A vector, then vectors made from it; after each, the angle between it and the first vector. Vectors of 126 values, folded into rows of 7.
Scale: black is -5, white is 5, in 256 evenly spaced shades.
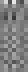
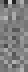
nearly opposite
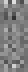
nearly parallel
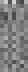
nearly parallel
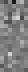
partly opposed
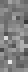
orthogonal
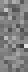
partly aligned
